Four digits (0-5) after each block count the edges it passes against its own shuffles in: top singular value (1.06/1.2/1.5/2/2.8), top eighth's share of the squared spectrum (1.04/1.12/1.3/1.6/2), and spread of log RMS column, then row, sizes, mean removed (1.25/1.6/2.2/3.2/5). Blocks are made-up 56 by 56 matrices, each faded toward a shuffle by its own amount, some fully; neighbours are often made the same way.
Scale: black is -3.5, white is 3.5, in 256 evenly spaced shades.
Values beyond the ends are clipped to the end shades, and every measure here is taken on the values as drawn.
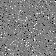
0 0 0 0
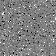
2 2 1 1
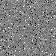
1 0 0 0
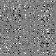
3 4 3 3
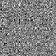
3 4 2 2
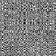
4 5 3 3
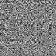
3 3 1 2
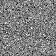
0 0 0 0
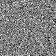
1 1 0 1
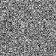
3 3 1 1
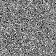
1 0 0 0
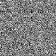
3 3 1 1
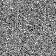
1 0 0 0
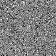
0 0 1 0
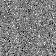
0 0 0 0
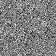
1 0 0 0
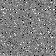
3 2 0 1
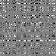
4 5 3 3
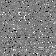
3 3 1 1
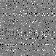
3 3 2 2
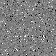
2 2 0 1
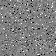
2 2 0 1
